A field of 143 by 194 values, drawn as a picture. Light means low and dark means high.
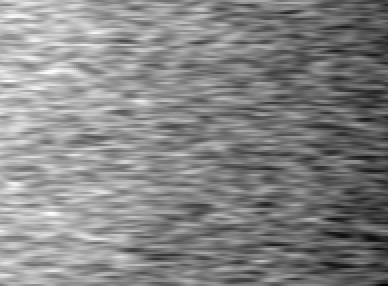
Values rise toward the right. Overall the values sit about 50% of the way up the scale. The top left is the ninth with the lowest average. The grain runs across in streaks.
